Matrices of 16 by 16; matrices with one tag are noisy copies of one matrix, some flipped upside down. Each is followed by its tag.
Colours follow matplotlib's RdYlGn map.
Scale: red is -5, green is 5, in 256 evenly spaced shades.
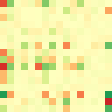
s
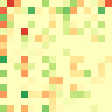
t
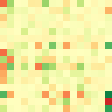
s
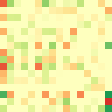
s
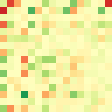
t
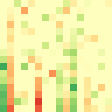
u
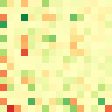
t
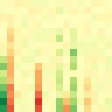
u
